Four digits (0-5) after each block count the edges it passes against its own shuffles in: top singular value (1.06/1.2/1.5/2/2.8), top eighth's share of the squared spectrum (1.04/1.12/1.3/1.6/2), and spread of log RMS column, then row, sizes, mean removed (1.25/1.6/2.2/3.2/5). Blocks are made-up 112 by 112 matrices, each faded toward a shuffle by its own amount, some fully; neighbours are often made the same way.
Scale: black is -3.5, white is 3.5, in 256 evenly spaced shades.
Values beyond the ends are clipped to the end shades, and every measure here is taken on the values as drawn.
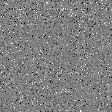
1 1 1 1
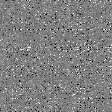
2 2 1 2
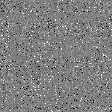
1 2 1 2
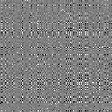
5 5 4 4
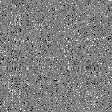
4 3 2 1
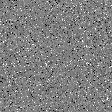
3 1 0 0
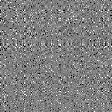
5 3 3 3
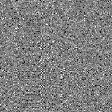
4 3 2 2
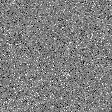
1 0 0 0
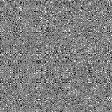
5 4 2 3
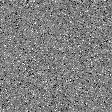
0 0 0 0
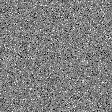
2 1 0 0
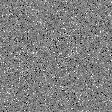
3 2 0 0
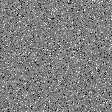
0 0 0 0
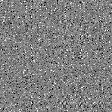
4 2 2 1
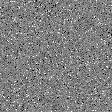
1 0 0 0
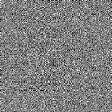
4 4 3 3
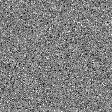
2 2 0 0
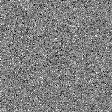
3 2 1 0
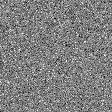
0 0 0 0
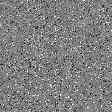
2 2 1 0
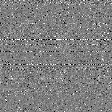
4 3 0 3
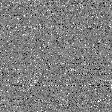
3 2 0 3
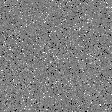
0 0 0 0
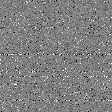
2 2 0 2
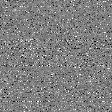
1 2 0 3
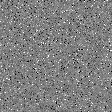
0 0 0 0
